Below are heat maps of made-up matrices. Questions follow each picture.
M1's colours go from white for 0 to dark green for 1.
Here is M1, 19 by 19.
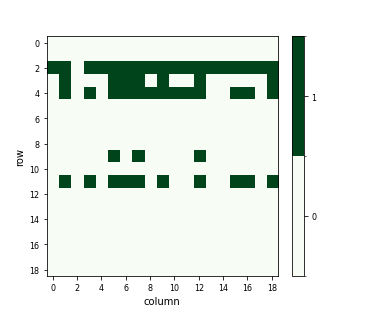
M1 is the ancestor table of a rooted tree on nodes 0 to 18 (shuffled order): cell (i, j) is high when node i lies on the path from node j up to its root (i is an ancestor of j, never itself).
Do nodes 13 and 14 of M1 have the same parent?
yes
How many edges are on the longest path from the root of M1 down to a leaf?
5
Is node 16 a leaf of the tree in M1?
yes
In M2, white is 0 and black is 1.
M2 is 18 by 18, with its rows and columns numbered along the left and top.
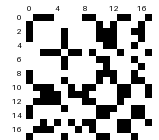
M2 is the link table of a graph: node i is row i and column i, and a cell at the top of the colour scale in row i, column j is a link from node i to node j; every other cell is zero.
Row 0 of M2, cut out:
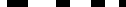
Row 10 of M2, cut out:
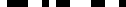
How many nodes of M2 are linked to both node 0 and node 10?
8
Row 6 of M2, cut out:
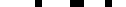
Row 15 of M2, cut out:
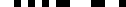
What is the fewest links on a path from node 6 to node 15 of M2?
1
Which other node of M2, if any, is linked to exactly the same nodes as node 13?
node 2
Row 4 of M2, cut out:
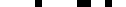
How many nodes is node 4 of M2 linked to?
4
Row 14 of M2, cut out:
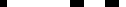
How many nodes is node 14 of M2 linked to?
5
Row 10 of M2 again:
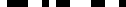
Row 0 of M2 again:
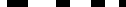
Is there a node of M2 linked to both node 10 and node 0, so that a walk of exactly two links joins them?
yes
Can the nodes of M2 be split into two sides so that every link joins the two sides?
yes
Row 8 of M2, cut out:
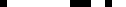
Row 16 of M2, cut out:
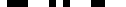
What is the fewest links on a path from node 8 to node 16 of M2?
3
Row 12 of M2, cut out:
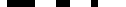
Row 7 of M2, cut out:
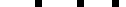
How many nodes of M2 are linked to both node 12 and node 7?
0
